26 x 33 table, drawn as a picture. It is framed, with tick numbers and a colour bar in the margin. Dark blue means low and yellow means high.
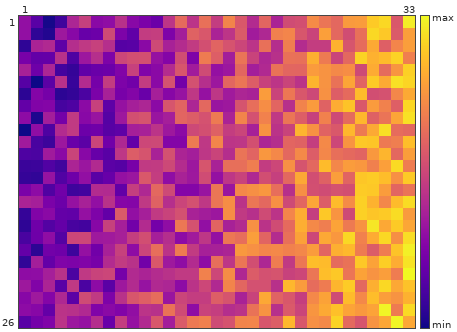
Slope: up to the right. Ninth with the highest average: bottom right. Stripes: none.
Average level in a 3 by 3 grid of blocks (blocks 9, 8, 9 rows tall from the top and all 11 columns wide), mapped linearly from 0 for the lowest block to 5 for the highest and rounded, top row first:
0 2 4 / 0 2 5 / 0 2 5
